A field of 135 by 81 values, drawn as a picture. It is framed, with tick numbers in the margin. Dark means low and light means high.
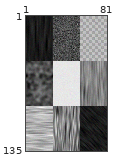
It is made of 3 by 3 panels. Panel 1,1: very low, streaked downward, faint in contrast. Panel 1,2: low, fine-grained. Panel 1,3: high, checkered. Panel 2,1: low, blotchy. Panel 2,2: very high, flat. Panel 2,3: middling, streaked downward. Panel 3,1: high, streaked across. Panel 3,2: middling, streaked downward, strong in contrast. Panel 3,3: very low, slanting down to the right, faint in contrast.
